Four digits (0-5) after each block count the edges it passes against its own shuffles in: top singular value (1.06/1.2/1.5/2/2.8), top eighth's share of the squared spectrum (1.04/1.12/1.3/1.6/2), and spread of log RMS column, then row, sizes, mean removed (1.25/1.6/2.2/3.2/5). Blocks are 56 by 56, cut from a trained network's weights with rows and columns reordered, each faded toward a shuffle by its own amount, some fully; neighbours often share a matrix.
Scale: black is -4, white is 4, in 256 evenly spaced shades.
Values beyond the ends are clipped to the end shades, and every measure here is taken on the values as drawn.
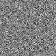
3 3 1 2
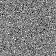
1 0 0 0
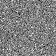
0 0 0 0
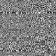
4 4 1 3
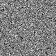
0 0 0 0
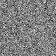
0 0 0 0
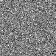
0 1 0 0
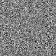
2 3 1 1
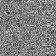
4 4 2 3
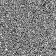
0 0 0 0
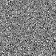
2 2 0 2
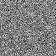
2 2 0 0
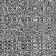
4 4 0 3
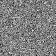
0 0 0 0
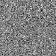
2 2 0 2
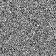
2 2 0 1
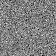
0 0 0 0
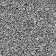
0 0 0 0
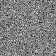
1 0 0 0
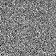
2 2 0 1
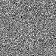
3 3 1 1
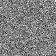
0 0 0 1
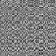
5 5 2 3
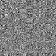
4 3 0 2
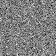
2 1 0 0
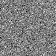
1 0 0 0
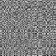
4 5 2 3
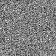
2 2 0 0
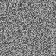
3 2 0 0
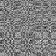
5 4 1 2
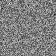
2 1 0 0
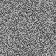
3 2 0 0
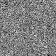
1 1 0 0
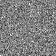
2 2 0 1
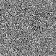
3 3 1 1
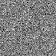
3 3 1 1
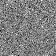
1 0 0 0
